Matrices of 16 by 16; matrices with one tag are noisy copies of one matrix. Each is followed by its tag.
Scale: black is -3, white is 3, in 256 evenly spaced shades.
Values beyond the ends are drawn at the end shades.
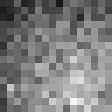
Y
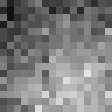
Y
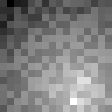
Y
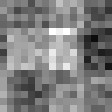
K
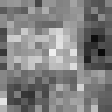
K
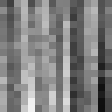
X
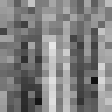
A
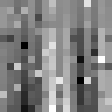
A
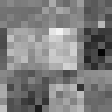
K
